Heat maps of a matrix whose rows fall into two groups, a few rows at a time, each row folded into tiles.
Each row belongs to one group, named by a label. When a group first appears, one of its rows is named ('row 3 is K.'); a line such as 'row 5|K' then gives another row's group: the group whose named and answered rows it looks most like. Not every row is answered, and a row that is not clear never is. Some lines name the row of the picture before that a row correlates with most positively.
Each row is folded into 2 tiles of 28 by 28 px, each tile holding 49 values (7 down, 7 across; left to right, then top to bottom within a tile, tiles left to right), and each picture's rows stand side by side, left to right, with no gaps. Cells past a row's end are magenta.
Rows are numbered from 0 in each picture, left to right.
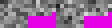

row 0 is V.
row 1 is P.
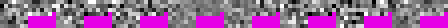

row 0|P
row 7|P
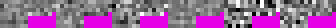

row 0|P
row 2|P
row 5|V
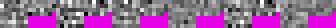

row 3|V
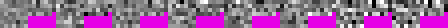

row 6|V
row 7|V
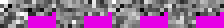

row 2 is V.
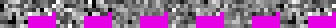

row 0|P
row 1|V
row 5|P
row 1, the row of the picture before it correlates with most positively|2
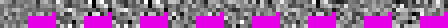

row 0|V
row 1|V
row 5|V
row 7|V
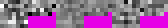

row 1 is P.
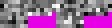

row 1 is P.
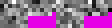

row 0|P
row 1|V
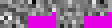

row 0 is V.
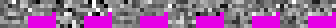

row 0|P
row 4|P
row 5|P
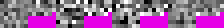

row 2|P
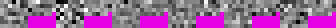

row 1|V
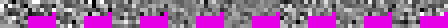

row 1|V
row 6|V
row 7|P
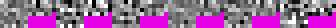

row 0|V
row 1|V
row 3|V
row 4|V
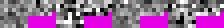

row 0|V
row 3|P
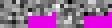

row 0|P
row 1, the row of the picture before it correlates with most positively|1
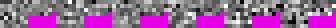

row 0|V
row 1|P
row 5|P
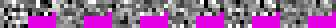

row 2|P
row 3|V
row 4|V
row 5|V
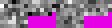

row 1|P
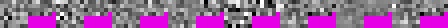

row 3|V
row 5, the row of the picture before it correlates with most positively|0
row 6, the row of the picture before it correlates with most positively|0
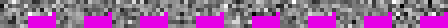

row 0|P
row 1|V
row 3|P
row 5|P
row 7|V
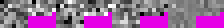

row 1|P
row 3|V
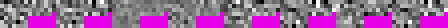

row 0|V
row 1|V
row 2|P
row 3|V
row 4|P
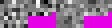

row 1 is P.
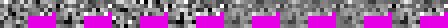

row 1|P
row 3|P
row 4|P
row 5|P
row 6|P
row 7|P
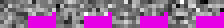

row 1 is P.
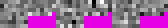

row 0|P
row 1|V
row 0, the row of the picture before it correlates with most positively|1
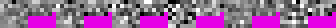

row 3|V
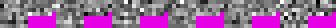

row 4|P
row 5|V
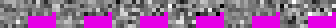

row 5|P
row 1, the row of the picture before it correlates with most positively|1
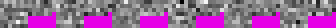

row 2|P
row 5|V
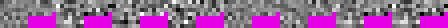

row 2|P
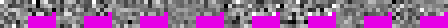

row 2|V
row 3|V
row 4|P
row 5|P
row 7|V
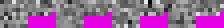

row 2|V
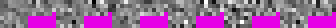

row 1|V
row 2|P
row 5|V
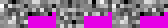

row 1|V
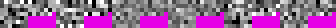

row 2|V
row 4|P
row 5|V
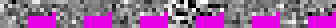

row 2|P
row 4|P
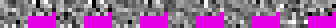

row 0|V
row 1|V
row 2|V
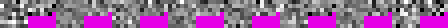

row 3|P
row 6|V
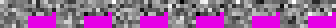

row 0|V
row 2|V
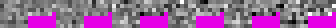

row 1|V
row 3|P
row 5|P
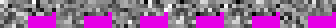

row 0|V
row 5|V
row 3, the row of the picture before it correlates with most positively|2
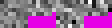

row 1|V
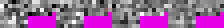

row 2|P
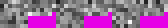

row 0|P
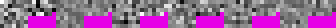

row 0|V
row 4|P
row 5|V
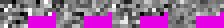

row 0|V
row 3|P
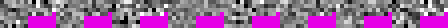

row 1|V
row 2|P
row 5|V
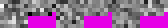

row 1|V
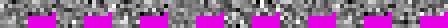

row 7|P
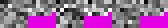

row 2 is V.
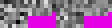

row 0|V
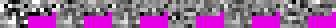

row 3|V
